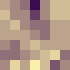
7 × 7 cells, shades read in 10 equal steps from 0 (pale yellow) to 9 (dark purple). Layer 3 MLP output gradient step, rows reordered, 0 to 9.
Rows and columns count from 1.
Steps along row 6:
same down down down down up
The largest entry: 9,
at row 1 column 4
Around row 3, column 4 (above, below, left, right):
7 4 4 5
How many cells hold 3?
15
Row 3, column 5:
5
